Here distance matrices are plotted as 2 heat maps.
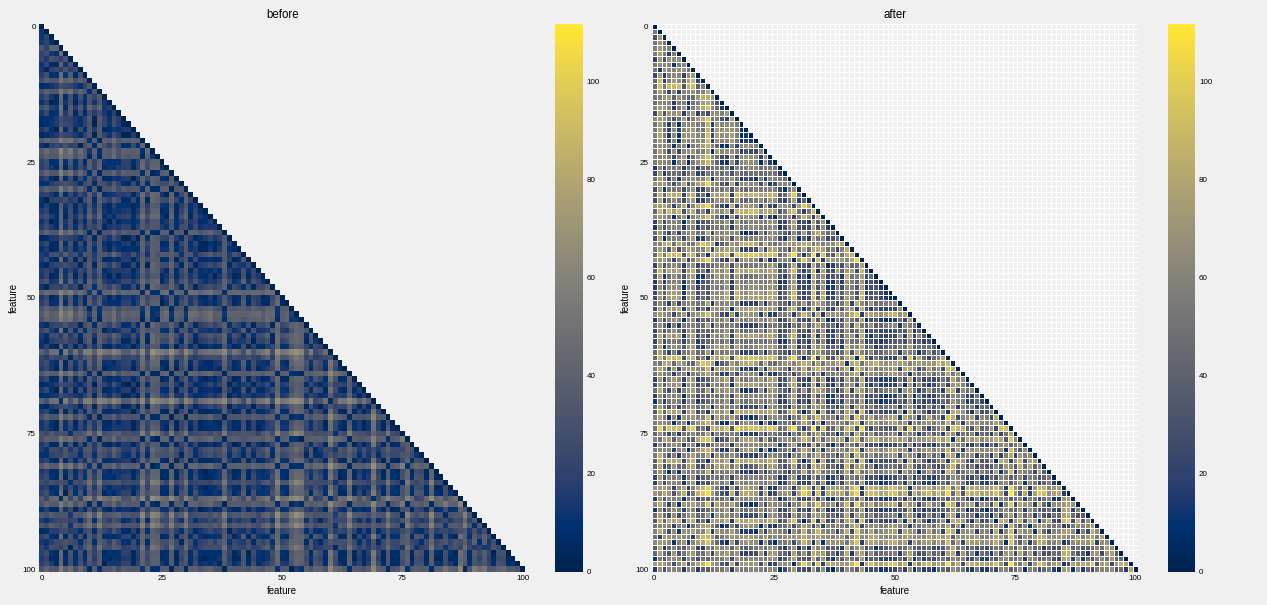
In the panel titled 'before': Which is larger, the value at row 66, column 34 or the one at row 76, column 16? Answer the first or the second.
the second
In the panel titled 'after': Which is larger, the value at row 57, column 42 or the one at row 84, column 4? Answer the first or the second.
the second
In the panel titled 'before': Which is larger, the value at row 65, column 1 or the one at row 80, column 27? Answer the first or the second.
the second
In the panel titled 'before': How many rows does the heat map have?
101
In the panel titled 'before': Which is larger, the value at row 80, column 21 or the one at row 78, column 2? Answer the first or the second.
the first
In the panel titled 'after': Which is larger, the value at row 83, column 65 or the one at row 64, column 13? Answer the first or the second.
the second
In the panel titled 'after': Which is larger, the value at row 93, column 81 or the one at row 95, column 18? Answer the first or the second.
the second
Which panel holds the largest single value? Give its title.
after
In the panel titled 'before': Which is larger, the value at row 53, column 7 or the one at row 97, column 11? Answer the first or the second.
the first
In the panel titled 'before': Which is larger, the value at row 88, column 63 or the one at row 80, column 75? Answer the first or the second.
the first
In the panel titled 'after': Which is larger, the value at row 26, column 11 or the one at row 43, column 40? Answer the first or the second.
the second
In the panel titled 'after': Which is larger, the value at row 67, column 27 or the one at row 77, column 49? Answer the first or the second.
the first
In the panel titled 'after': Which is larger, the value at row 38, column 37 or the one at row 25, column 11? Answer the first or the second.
the second
